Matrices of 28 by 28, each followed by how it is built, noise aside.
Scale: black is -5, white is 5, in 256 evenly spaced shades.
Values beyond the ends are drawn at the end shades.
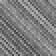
Toeplitz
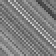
Toeplitz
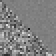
lower triangular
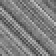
Toeplitz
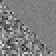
lower triangular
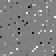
sparse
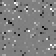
sparse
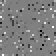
sparse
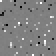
sparse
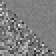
lower triangular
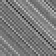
Toeplitz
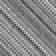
Toeplitz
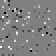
sparse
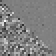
lower triangular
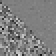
lower triangular
